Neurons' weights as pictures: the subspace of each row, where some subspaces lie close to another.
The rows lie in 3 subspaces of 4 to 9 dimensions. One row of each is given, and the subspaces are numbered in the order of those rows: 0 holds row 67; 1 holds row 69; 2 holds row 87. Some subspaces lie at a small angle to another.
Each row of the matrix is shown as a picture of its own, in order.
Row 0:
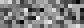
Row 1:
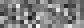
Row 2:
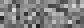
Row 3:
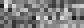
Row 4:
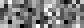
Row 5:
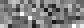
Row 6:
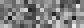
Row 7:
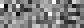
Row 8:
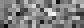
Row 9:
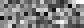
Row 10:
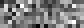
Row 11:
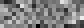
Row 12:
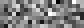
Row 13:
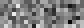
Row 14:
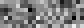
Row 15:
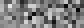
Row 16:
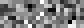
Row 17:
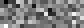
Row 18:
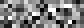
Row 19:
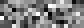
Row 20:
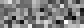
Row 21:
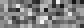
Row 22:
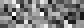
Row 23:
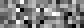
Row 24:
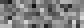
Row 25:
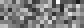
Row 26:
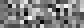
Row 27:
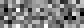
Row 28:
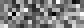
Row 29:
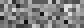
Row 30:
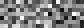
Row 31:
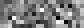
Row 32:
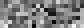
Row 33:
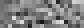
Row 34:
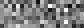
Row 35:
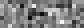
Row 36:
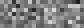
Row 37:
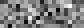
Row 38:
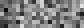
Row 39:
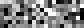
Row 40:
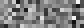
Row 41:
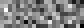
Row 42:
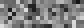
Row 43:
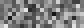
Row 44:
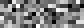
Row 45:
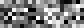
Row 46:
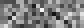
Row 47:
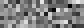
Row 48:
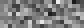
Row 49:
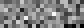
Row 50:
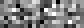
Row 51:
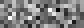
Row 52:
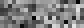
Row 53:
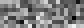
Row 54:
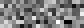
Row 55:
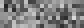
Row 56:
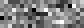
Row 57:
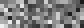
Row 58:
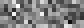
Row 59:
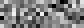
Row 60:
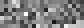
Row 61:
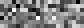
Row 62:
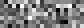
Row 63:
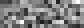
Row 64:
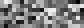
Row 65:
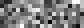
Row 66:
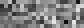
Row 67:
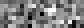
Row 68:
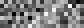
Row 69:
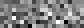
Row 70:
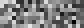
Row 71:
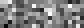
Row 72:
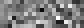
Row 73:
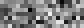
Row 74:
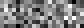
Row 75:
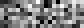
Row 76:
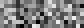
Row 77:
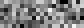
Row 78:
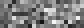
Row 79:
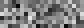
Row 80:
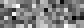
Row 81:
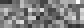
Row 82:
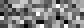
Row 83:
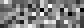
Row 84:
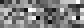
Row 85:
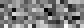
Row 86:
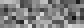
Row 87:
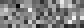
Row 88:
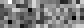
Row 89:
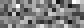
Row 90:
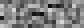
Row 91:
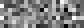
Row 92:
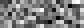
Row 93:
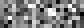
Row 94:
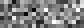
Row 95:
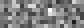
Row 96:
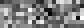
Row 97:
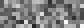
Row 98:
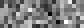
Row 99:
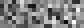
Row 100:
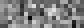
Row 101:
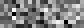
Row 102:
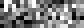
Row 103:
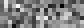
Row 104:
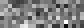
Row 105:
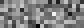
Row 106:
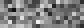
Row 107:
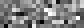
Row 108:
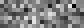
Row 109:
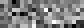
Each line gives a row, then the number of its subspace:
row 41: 1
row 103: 1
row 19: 0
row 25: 1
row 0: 2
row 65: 1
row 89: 2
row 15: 0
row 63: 2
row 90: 0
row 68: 0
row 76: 1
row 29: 1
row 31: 2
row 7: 1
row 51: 0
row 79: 0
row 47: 0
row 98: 1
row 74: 1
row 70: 1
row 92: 2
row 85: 1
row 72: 2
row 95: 0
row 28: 2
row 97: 1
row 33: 2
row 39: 2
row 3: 1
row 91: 1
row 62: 0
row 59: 0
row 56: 0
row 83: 0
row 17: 1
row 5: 0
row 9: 0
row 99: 0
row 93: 0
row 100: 0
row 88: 1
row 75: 1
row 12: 2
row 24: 1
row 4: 1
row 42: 1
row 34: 0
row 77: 0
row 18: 0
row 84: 2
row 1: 0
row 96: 2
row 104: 0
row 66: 0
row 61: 0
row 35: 0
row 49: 1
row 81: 2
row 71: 1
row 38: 1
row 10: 1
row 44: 0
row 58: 2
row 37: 0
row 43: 2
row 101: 2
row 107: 2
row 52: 0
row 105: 1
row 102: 1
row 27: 1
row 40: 1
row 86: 2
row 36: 2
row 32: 0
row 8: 2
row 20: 1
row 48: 2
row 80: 1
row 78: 0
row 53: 2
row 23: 1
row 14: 2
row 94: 0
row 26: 0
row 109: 0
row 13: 2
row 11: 1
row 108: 0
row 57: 1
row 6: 2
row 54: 1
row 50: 1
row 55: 1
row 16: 0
